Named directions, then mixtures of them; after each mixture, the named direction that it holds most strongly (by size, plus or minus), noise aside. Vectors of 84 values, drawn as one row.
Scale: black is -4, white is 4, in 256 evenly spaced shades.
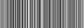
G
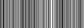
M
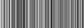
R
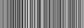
G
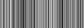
M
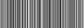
G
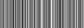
G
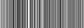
G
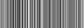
G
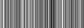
M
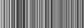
R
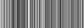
R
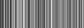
R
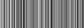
R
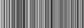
R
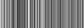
R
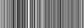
G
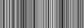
M
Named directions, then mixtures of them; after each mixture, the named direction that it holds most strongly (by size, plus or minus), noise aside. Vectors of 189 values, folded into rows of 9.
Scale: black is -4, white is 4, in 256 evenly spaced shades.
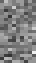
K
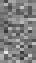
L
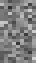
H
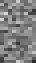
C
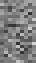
L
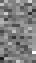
C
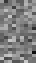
K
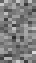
K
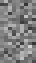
L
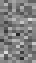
L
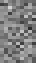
L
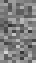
L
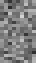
H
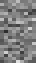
C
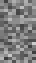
L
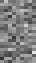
K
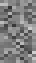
H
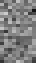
C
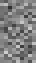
L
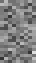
K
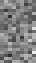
K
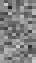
L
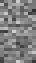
C
